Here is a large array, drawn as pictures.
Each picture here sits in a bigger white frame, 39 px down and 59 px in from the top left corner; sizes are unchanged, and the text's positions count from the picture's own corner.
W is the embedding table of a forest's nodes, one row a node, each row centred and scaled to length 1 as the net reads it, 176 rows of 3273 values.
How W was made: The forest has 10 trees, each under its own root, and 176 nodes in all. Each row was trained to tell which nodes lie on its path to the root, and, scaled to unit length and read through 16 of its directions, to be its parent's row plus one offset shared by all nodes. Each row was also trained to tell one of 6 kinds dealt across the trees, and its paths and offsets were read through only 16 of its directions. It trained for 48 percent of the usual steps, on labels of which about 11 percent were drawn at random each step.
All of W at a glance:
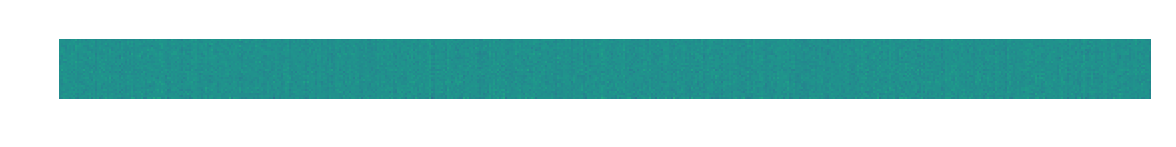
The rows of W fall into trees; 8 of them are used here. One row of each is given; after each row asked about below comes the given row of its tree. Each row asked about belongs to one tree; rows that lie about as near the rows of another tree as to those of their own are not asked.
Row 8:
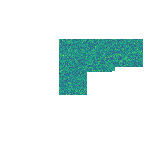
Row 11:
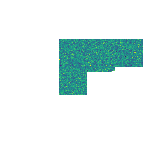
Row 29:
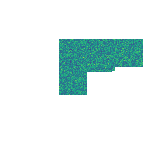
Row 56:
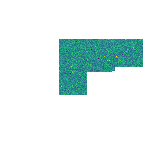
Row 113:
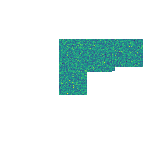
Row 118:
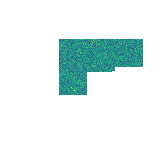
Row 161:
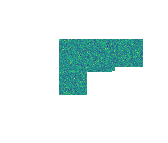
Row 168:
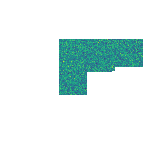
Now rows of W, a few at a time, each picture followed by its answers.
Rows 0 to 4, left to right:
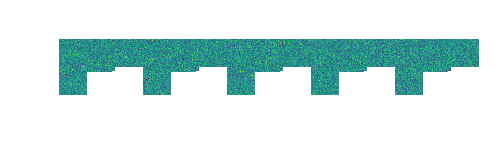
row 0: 8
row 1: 113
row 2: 8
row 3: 8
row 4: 113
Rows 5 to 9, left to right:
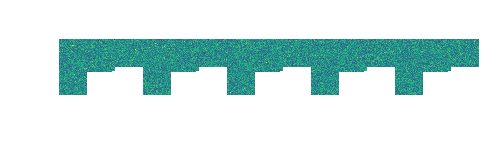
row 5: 29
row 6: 56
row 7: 118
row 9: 113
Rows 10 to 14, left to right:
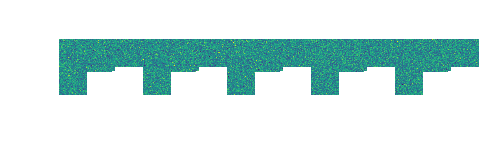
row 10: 168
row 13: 8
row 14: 29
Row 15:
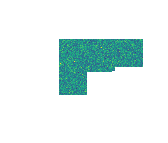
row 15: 168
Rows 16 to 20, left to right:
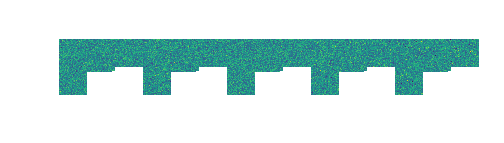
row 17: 118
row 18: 56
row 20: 29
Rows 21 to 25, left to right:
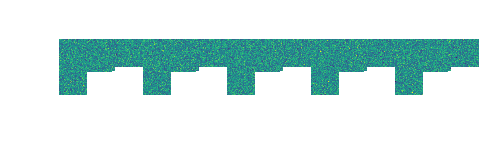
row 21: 161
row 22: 56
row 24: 8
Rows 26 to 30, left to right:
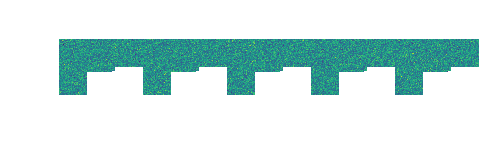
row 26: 113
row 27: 56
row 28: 29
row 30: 118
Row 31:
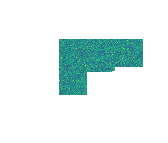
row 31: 29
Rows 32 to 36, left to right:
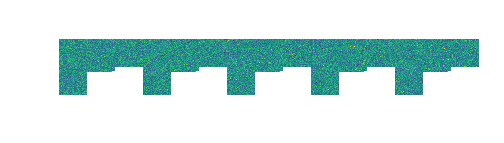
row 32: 56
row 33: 118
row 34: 113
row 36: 168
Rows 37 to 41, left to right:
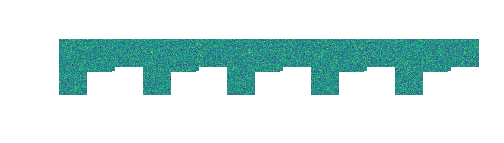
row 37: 118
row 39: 113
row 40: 118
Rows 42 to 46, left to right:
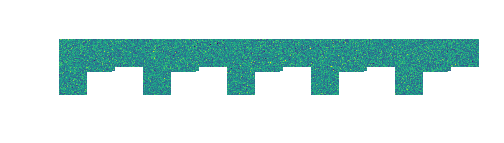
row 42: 168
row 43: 118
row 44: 113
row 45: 8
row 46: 168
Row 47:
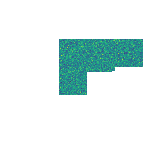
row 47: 118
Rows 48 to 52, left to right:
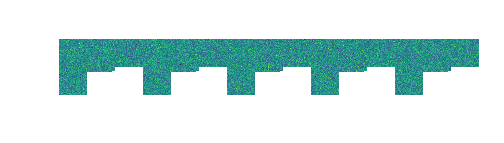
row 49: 168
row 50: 113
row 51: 161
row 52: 113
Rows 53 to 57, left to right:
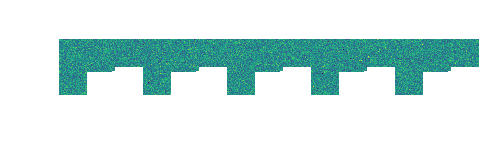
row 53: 8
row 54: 29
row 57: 168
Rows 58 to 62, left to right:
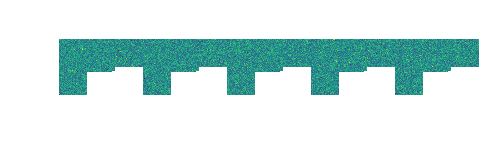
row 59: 161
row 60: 8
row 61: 118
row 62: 29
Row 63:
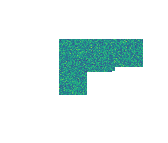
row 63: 8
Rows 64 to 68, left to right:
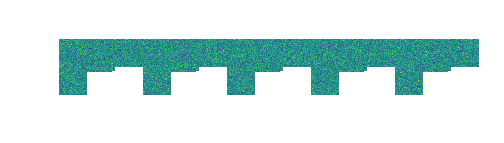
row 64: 168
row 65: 113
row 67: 8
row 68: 56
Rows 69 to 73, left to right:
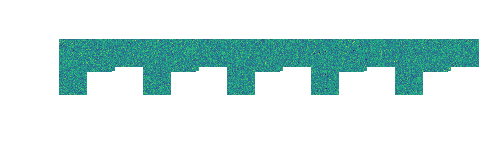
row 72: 161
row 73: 29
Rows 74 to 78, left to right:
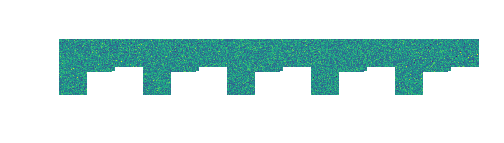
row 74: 161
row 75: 118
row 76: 118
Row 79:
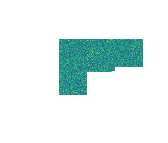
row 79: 56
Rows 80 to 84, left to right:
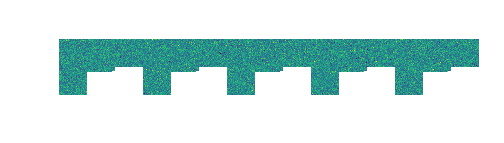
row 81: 113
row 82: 113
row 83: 56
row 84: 113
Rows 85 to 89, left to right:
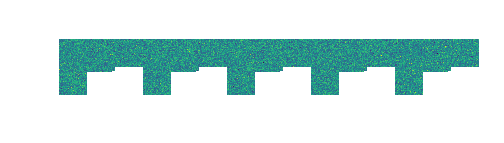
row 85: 118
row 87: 118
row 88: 113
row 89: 29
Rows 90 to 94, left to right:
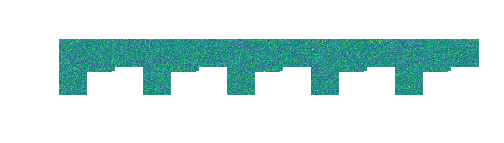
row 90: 168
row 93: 118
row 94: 118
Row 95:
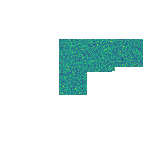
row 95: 8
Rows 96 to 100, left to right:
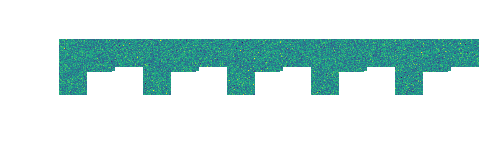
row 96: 56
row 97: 11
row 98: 11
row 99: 56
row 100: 56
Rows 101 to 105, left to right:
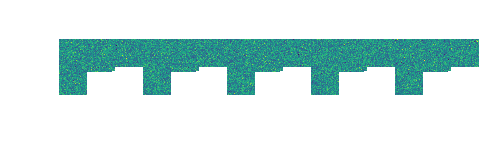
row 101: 8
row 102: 168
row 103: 29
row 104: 118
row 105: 118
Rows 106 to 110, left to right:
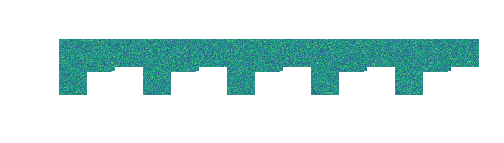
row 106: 8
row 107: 113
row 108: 8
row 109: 113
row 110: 113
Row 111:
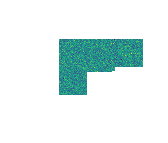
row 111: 161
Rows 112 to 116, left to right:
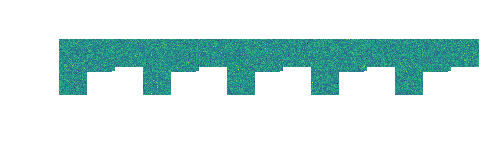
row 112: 56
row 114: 113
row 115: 168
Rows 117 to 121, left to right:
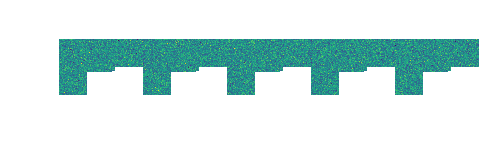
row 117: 113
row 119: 29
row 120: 118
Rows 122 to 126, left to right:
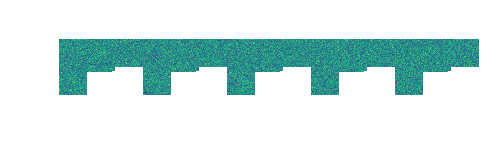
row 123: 113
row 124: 118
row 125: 29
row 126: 113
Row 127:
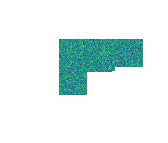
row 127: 8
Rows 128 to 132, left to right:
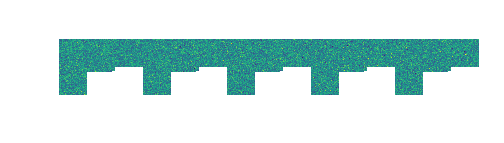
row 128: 8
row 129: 113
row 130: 113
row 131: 161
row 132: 56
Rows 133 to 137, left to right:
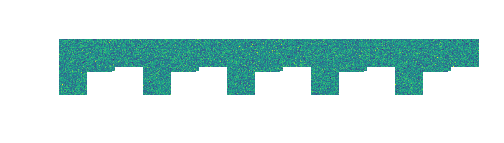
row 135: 8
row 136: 113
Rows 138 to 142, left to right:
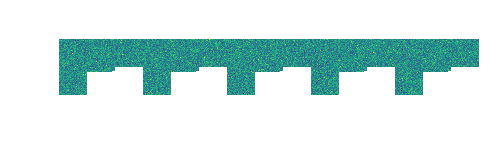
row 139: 56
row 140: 8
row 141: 29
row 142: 8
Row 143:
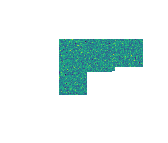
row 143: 168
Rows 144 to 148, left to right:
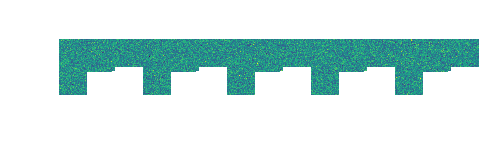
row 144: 168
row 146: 161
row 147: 8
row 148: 113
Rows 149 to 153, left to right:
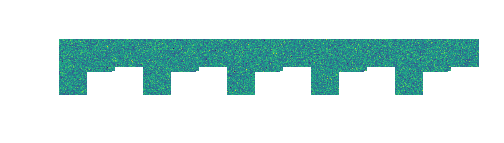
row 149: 168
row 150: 8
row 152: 8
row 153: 11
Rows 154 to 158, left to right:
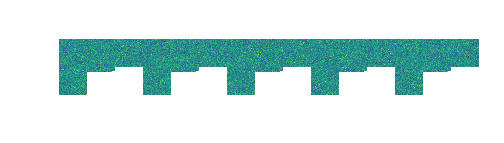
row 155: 29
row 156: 56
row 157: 8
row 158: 113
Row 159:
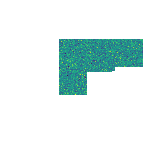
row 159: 56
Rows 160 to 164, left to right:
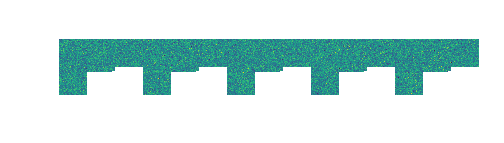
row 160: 8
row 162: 118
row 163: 118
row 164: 118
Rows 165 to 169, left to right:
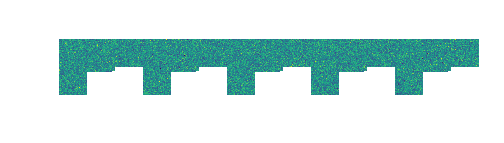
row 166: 11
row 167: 8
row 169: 118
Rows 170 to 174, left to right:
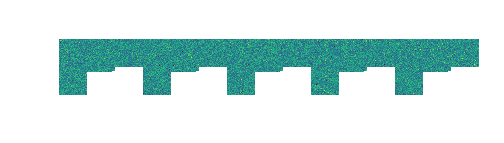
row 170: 11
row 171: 118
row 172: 8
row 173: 29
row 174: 118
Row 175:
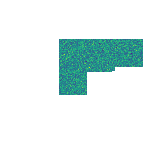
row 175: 118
